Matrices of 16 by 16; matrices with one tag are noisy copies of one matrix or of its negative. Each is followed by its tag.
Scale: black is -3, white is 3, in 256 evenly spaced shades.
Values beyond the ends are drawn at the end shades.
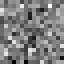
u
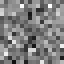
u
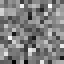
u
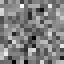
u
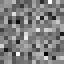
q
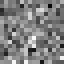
u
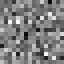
q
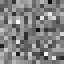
q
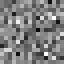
q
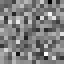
q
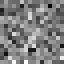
u
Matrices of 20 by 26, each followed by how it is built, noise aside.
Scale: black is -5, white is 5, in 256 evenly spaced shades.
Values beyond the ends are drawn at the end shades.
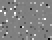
sparse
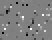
sparse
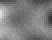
smooth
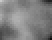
smooth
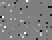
sparse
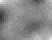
smooth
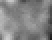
smooth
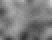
smooth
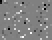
sparse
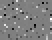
sparse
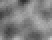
smooth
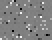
sparse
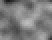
smooth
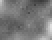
smooth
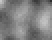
smooth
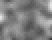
smooth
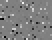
sparse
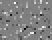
sparse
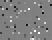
sparse
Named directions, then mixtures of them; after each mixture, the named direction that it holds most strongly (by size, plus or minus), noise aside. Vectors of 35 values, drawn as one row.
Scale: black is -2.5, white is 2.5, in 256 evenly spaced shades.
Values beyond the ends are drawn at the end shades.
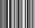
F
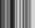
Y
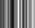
Y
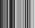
Y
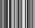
F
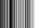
Y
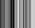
Y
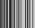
F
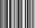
F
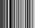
F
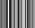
F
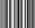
F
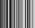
F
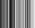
Y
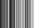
Y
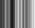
Y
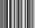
F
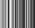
F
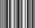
F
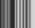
Y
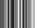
Y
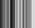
Y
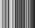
Y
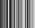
F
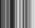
Y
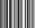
F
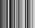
F
